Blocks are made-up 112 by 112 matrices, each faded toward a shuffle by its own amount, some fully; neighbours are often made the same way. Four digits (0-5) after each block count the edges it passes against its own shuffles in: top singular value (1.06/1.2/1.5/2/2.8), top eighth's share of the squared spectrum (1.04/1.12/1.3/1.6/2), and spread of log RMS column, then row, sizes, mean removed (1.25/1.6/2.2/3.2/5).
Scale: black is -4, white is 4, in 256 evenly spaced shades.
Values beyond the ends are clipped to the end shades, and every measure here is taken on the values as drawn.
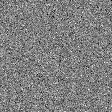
1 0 0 0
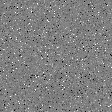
0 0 0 0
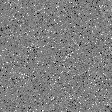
1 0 0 0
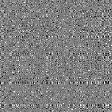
5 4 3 3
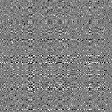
5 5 3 4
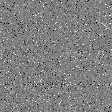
3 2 0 1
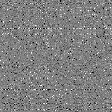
4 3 1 2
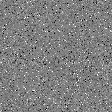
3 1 0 0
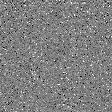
3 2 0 1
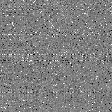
4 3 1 2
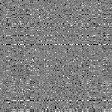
5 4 2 3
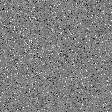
0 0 0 0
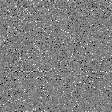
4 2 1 1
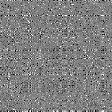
5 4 2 3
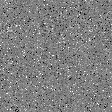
2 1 0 0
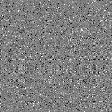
4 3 1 2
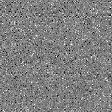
4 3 1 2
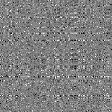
5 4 2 3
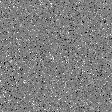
0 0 0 0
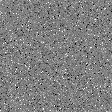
0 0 0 0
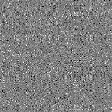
4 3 2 2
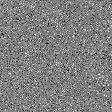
2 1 0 0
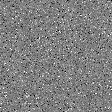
1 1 0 0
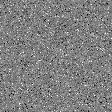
0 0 0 0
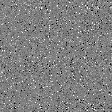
3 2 1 1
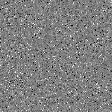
3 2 1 0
